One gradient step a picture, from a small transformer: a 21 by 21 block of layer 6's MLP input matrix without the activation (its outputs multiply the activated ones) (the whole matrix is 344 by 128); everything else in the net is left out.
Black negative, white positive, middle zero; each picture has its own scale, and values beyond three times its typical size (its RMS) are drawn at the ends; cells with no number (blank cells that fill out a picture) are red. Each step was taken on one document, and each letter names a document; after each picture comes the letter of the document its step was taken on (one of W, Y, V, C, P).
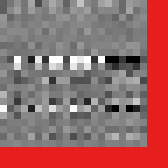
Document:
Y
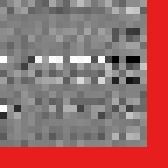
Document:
Y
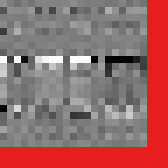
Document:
Y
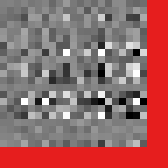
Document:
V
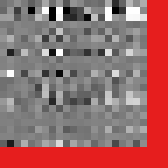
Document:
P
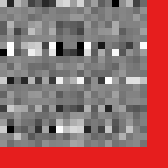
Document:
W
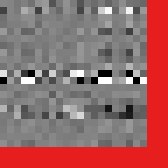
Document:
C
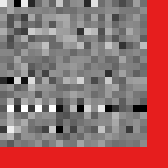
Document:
W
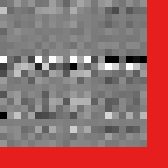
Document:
Y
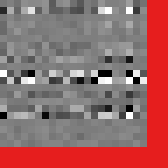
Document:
C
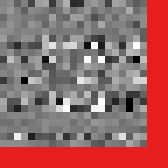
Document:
V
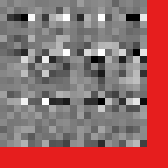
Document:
V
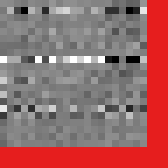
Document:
Y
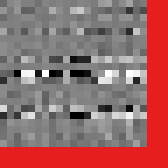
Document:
C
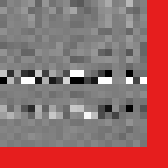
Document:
C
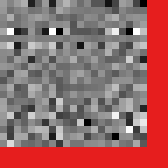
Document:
W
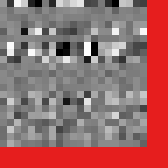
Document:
W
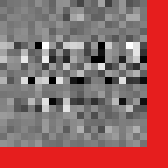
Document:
V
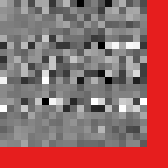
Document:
V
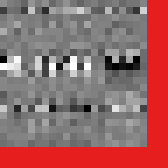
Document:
Y
